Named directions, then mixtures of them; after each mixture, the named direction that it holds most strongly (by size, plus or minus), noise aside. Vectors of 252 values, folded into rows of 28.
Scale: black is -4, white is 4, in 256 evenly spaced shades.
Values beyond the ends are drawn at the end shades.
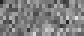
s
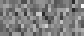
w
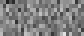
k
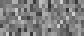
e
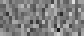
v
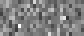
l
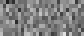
k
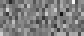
v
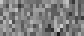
s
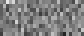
k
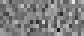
v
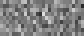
w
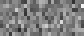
w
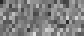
s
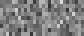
e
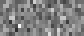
l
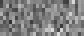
s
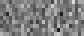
v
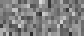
e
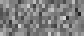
l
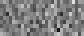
v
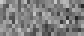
s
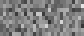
w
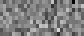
v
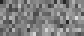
s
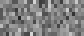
e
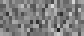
v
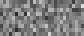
w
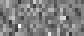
l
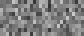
e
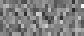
w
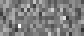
l
